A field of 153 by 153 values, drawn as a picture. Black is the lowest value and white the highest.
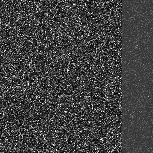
Fine speckle covers the field. The right part is calmer, past a seam about 80% of the way across. Most values sit low, with a long tail of high ones.
